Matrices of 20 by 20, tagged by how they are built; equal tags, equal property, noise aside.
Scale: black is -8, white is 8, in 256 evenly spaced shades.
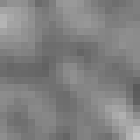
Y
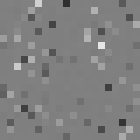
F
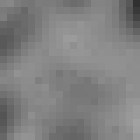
Y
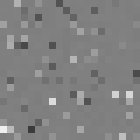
F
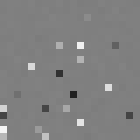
F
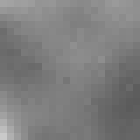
Y
